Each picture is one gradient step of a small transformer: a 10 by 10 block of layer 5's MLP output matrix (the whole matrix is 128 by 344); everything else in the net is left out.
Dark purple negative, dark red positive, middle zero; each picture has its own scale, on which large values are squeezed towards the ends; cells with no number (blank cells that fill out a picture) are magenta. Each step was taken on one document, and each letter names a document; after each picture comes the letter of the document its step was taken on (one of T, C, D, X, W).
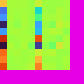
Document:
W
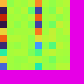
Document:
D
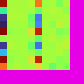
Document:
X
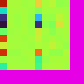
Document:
W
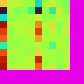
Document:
D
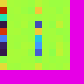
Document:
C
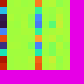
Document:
W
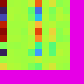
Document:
X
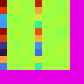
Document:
C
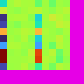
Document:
X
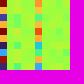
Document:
C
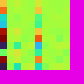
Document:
C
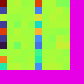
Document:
C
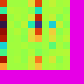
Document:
D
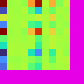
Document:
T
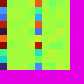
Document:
X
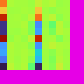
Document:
D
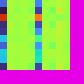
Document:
D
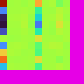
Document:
W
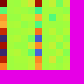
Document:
X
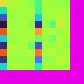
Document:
W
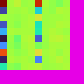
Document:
C
